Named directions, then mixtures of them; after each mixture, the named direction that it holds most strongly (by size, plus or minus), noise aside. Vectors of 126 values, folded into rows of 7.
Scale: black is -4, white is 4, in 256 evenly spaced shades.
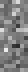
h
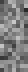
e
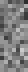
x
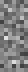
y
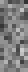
x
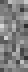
x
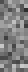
e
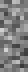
h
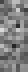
e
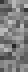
e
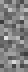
y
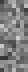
e
